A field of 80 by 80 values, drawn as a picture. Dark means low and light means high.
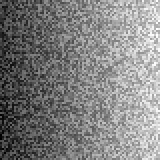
No single row or column stands out from its neighbours. The grain is fine, like static. Overall the values sit about 50% of the way up the scale. There are no regular stripes. There is an overall slope up to the right.
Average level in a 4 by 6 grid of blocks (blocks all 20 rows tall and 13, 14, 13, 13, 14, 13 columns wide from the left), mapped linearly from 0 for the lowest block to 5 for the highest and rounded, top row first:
0 1 2 3 4 5 | 0 1 2 3 4 5 | 0 1 2 3 4 5 | 0 1 2 3 4 5
